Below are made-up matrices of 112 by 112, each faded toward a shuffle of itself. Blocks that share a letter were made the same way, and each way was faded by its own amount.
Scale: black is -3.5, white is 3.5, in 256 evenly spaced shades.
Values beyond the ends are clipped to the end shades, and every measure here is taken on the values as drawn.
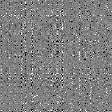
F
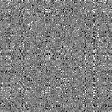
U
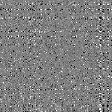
F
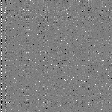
F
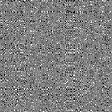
U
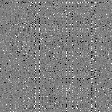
F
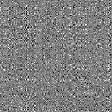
U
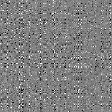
F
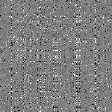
F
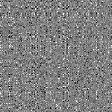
U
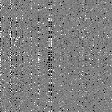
F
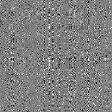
F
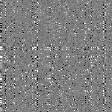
F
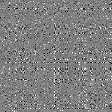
F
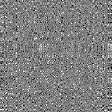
U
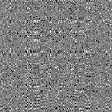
U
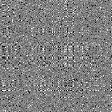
U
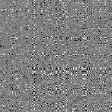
F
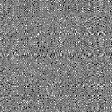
U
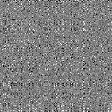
U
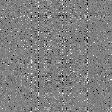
F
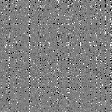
F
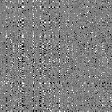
F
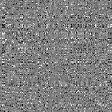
U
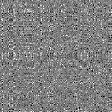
U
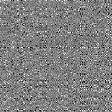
U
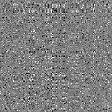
U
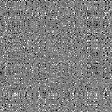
U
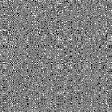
U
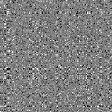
U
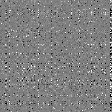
F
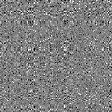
U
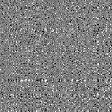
U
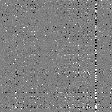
F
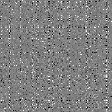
F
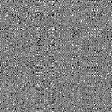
U
